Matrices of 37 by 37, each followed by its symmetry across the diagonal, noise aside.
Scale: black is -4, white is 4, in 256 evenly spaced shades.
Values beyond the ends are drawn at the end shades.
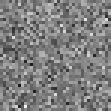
antisymmetric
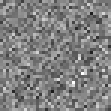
symmetric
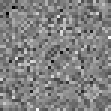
symmetric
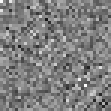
symmetric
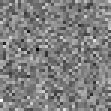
neither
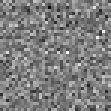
neither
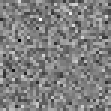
antisymmetric
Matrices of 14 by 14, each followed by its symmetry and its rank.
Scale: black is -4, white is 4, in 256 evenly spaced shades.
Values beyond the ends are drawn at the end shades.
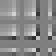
symmetric, rank one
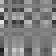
neither, rank one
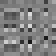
neither, rank two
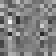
neither, rank three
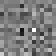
neither, rank three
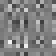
neither, rank two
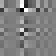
neither, rank one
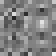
neither, rank three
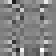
neither, rank two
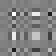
symmetric, rank one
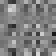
neither, rank two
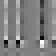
neither, rank one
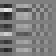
neither, rank one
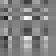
neither, rank one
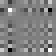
symmetric, rank one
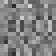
neither, rank three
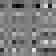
neither, rank two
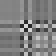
symmetric, rank one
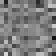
neither, rank three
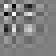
symmetric, rank one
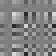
symmetric, rank one
